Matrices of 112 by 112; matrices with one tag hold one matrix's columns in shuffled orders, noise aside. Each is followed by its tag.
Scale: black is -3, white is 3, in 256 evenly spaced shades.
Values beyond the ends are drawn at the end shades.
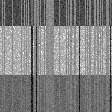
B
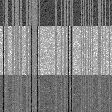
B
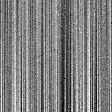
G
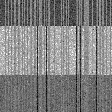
B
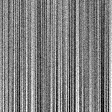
G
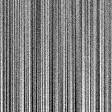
G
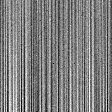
G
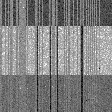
B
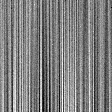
G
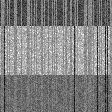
B
